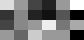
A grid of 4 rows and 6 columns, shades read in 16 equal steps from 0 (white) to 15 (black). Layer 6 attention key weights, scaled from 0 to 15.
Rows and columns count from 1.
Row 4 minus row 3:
-5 2 -3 5 -2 10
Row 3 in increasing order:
1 5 6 7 8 11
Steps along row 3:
down down down up down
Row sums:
38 71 38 45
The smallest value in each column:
2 6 3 1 6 0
